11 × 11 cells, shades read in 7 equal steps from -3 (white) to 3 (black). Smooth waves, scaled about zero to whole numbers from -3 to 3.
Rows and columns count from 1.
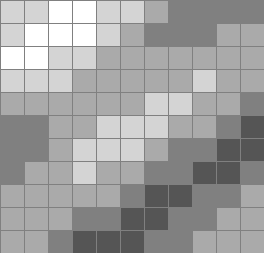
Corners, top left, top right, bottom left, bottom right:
-2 0 -1 -1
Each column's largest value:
0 0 0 1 1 1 1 1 1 1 1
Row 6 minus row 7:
0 0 0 1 0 0 -1 -1 -1 -1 0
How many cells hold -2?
21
